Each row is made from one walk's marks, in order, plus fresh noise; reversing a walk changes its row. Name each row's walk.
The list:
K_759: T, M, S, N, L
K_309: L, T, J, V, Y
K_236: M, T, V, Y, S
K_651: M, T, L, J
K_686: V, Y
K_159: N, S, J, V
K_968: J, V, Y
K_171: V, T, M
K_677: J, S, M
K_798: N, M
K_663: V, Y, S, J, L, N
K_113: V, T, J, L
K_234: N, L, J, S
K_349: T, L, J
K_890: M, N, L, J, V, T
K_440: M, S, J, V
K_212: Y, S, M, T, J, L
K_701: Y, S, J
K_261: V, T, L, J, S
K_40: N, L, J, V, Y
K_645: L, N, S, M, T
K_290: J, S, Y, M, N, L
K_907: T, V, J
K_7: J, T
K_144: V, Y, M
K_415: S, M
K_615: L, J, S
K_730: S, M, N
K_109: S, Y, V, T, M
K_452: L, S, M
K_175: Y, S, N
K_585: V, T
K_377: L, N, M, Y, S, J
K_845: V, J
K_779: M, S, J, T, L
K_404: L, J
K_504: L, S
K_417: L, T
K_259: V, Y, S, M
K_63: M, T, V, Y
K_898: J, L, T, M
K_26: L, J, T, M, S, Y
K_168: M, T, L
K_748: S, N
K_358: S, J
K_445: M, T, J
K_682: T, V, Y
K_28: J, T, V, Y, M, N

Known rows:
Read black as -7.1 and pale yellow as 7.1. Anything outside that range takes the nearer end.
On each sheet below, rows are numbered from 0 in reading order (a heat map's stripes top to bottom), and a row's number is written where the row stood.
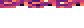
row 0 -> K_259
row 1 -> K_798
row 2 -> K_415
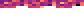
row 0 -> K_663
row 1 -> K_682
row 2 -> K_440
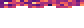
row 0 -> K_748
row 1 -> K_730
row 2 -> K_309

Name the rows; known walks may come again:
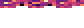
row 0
K_415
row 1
K_798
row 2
K_234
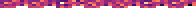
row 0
K_663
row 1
K_26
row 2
K_748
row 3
K_898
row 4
K_907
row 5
K_730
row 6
K_440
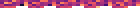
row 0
K_259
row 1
K_890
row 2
K_40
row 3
K_682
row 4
K_309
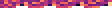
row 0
K_845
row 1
K_109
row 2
K_63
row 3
K_686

